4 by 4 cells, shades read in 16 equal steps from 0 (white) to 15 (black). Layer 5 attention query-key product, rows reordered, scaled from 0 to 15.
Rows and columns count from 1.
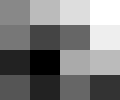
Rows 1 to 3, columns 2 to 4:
4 2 0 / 11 9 1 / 15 5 4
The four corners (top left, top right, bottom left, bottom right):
7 0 10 12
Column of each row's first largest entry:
1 2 2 2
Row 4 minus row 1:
3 9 7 12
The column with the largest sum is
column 2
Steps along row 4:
up down up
